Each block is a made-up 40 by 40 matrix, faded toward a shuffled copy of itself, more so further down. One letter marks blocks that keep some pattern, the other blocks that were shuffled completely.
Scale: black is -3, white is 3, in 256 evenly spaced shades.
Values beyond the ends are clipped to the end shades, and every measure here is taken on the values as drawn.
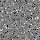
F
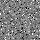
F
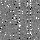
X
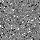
F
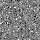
F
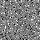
F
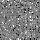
X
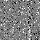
X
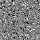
X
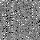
X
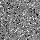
F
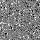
F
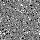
F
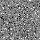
X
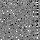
X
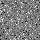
F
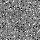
F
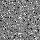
F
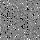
X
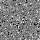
F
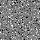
X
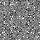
X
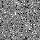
X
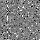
X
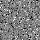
F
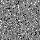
X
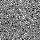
F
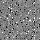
X
